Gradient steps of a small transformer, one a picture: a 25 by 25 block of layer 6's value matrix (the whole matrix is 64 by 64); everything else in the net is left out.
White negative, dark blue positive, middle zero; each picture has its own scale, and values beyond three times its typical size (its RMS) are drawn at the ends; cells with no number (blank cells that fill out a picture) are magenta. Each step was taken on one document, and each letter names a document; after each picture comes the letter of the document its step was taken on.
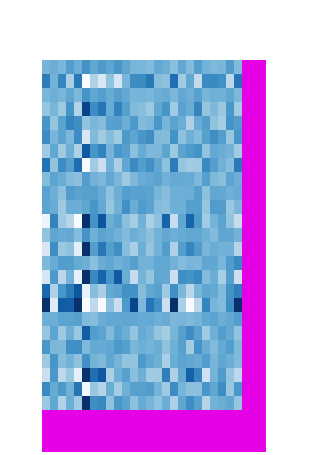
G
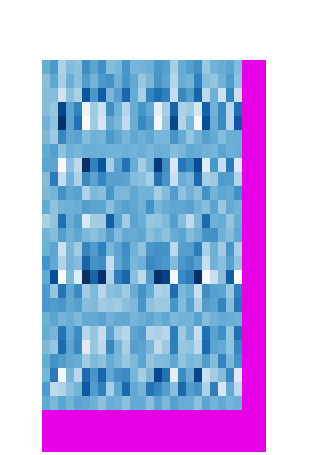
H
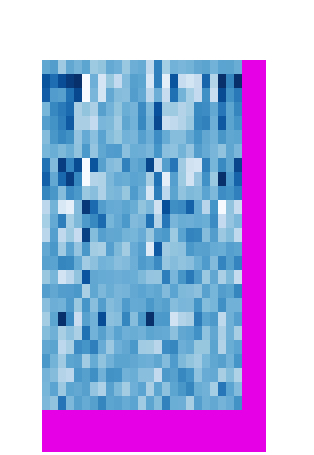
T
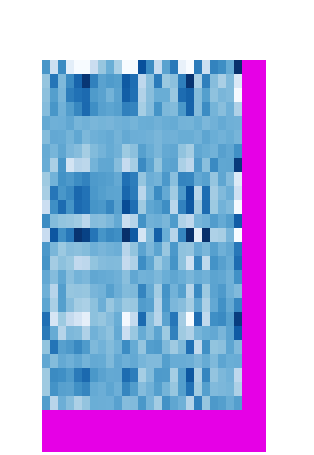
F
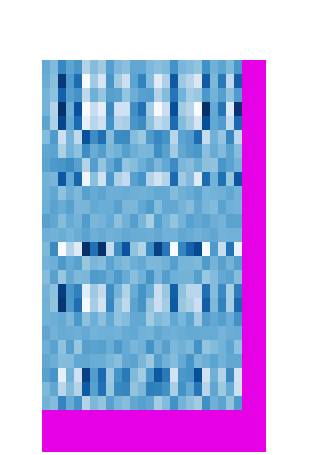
H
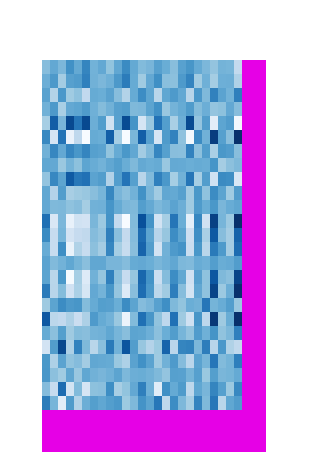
F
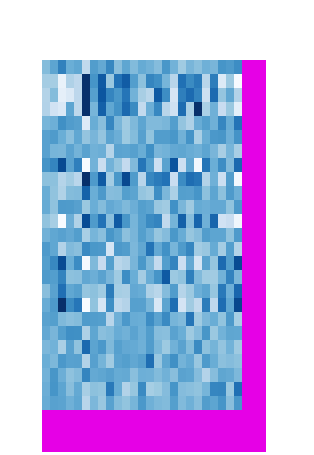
H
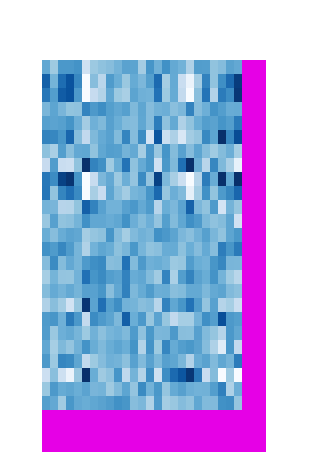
T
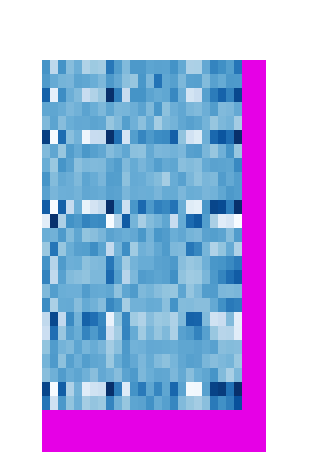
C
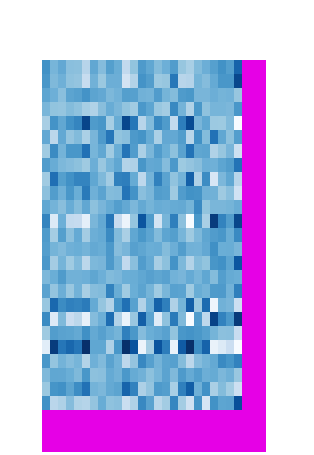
F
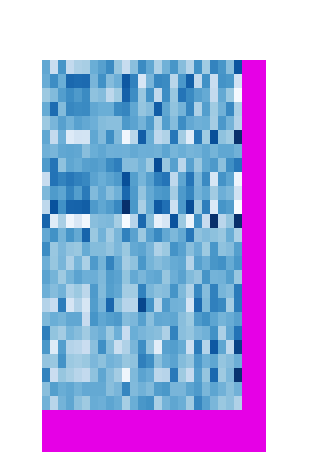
F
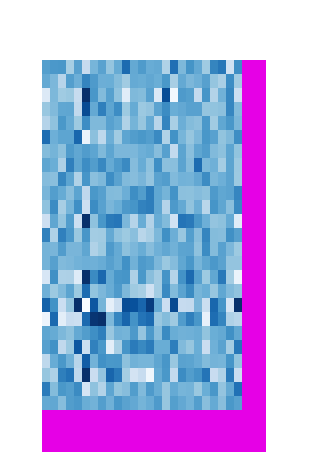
G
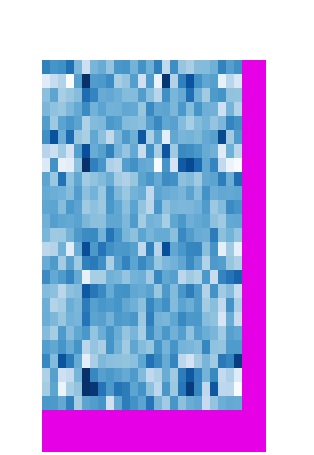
T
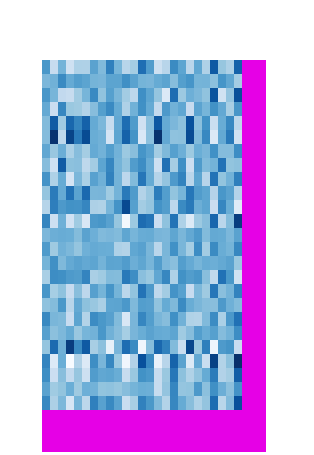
F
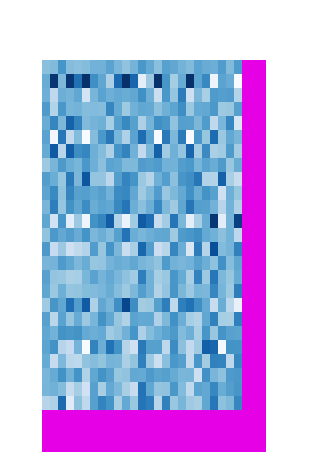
F
